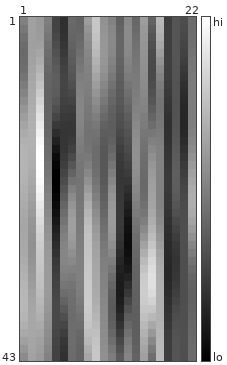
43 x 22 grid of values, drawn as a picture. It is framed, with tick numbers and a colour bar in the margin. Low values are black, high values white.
Stripes running up and down repeat 3 times from left to right. The top middle is the smoothest part. Streaks run downward.
